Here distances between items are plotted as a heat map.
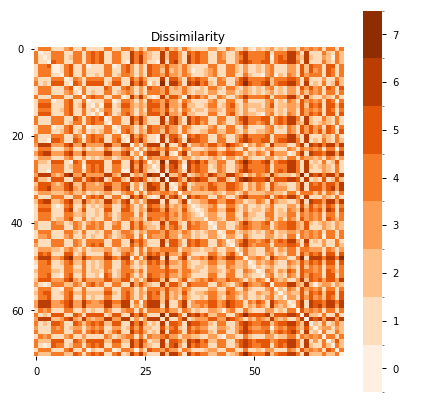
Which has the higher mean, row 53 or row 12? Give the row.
53
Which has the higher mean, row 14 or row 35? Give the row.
35
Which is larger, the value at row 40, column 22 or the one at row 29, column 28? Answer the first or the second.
the second
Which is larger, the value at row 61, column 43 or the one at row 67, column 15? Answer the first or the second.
the second
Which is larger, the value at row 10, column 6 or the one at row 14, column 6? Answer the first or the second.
the second
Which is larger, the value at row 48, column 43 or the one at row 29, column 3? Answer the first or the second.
the second
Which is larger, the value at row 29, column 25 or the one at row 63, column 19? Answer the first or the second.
the second
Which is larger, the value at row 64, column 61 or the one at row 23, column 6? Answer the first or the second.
the first
